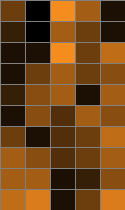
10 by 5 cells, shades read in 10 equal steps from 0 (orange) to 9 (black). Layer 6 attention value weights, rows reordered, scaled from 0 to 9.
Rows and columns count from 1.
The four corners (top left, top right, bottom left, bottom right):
5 8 2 1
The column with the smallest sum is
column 5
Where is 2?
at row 3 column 5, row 7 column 5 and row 10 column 1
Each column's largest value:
8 9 8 8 8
